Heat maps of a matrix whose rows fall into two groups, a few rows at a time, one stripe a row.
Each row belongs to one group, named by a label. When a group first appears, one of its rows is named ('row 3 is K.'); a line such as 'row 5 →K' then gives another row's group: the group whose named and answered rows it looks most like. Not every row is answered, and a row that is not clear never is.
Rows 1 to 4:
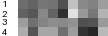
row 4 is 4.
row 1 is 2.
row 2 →2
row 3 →4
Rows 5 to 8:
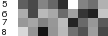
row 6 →4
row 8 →4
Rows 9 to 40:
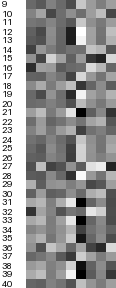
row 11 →2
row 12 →2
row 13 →2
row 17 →2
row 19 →2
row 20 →2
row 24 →2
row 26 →2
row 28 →2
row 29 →4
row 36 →4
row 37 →2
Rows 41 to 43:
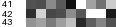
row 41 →2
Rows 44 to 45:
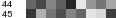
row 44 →2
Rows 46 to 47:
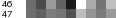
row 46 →2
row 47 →2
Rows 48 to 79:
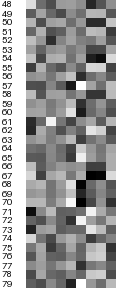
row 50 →4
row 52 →4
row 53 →4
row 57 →2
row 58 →4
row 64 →2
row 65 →2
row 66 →4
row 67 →4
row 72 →2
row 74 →4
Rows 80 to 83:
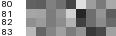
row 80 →2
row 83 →4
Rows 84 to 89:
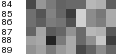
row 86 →2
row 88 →4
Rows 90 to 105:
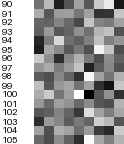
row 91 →4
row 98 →2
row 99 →4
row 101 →4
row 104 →4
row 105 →2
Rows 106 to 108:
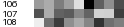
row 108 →4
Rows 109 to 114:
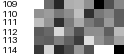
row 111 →4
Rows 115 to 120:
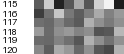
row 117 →2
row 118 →4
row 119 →2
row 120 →4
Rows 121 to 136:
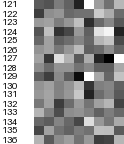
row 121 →2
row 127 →4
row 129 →2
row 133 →4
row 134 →2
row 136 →4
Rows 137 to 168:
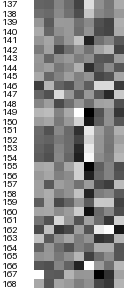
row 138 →2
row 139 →4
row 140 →4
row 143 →4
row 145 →4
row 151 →2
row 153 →2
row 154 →2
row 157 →4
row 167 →4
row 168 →4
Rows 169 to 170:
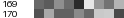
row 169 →2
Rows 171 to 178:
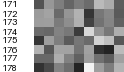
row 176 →4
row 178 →2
